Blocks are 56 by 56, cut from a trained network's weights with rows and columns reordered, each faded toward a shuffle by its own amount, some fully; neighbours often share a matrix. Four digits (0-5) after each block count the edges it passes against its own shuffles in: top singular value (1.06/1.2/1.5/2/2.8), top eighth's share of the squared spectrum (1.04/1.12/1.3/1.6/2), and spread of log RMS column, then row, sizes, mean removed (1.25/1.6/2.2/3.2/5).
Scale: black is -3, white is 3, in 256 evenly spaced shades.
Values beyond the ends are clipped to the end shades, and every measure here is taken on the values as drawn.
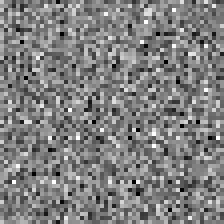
1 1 0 1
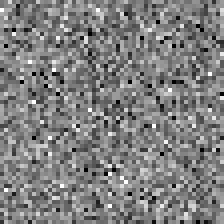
0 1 0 0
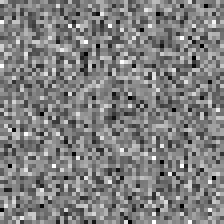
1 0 0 0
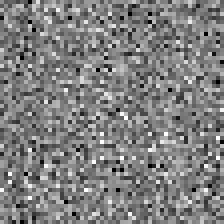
0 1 0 0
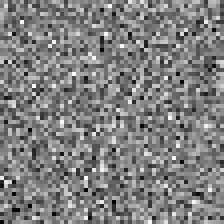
1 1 0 0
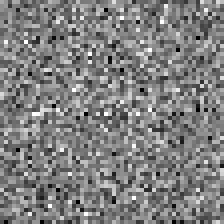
1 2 0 1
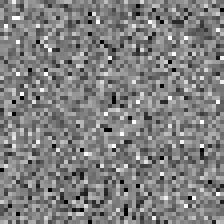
0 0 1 0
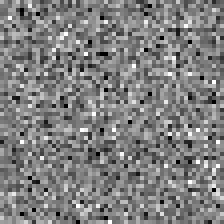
1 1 1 0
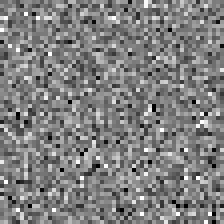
0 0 0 0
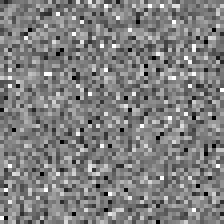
0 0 0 0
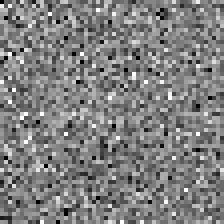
1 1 1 0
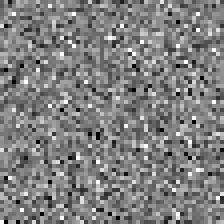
0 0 0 0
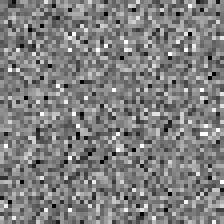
0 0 0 0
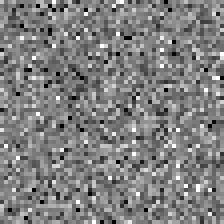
0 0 0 0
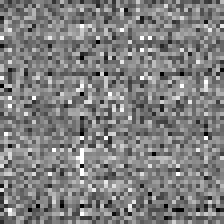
3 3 3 1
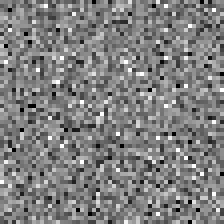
0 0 0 0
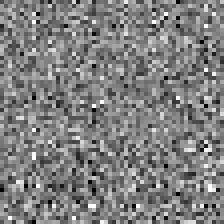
3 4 2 2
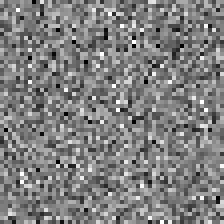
0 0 0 0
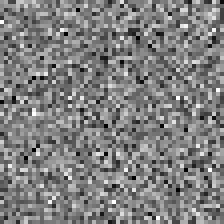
1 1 0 0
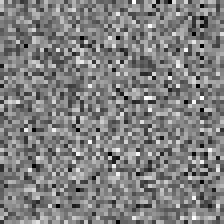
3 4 2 2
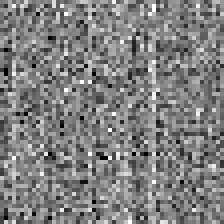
3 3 1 2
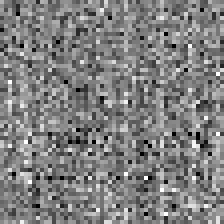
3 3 1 2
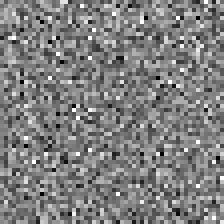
2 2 1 1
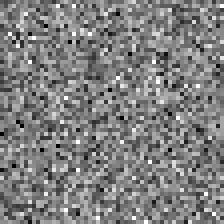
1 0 0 0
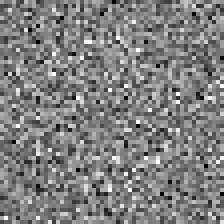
1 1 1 0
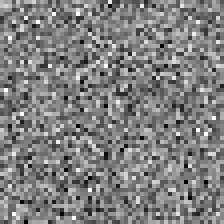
1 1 0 0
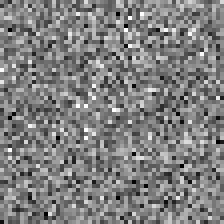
1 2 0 0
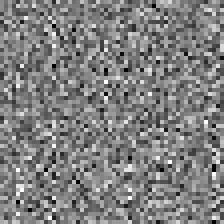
3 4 2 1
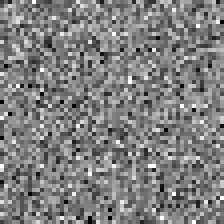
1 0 0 0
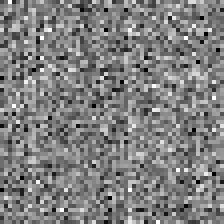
1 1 0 1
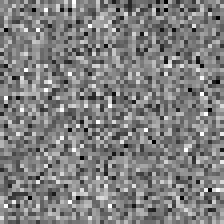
1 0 0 1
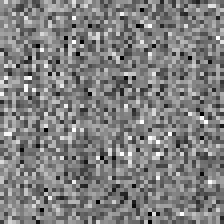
2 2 0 0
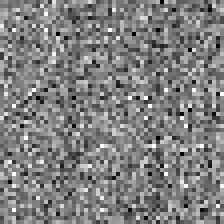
1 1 0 1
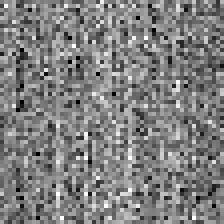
3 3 1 2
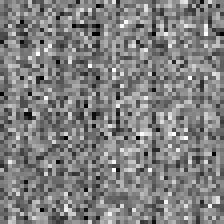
3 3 0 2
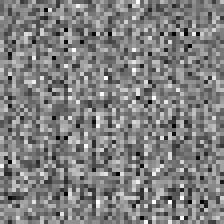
3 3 1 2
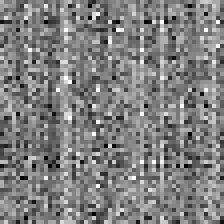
3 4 2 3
